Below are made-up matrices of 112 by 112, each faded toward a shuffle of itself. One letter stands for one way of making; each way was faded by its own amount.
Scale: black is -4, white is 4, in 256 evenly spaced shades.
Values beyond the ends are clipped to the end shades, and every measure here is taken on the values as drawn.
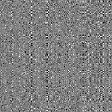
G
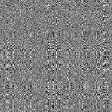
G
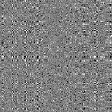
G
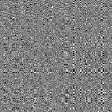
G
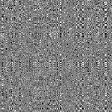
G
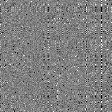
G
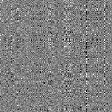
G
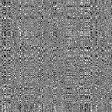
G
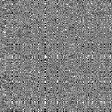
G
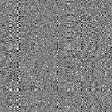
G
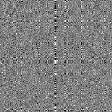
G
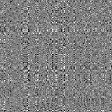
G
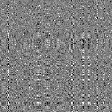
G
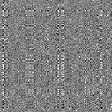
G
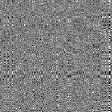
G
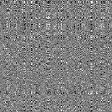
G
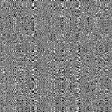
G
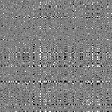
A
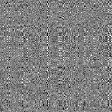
G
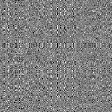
G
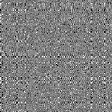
G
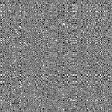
G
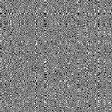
G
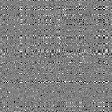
A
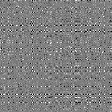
A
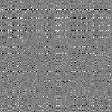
A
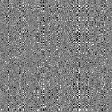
G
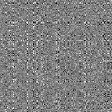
G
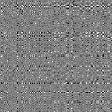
A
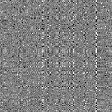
G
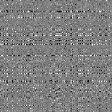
A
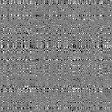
A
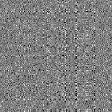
G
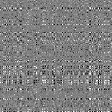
A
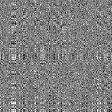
G
